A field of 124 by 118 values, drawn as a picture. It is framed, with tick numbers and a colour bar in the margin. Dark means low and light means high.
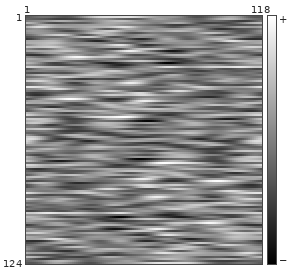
Grain: streaks across. Average level on the scale: 50%. Symmetry: a half turn. Slope: none.
